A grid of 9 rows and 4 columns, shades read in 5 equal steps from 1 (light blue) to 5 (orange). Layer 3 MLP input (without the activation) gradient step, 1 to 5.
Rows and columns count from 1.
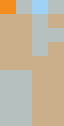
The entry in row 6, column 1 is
2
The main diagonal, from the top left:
5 3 2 3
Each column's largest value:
5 3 3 3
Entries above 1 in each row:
3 4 4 4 4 4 4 4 4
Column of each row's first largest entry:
1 1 1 1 1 3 3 3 3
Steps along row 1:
down down up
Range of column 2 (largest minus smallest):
1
